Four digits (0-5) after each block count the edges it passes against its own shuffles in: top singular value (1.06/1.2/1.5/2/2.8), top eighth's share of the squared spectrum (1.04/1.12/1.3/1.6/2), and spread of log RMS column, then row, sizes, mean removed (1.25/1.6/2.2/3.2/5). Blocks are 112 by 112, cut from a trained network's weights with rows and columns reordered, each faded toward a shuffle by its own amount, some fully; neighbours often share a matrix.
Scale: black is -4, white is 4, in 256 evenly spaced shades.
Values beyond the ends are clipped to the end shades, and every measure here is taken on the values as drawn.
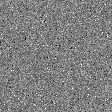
0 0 0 0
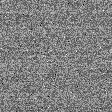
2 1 0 0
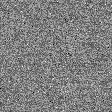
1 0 0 0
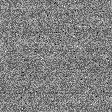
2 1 0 0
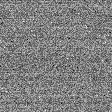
2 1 0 0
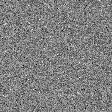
1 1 0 0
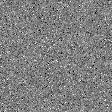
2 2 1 0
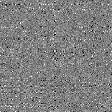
4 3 1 2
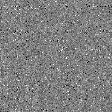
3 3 2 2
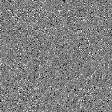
4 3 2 2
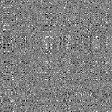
4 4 2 3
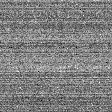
5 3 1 2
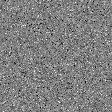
1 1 0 0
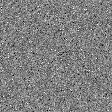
2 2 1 0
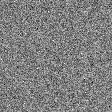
0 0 0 0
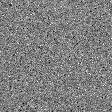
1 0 0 0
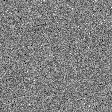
0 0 0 0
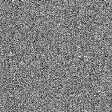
3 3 1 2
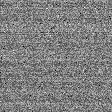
3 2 0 0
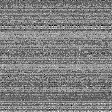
5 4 2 3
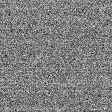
2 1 0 0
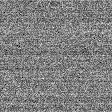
3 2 0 0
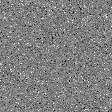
1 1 0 0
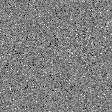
2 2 1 1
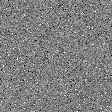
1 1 0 0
